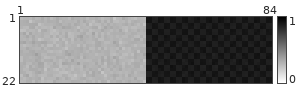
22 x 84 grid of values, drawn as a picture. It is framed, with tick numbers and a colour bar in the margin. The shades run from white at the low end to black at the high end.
It is made of 1 by 2 panels. Panel 1,1: low, fine-grained, faint in contrast. Panel 1,2: very high, checkered, faint in contrast.
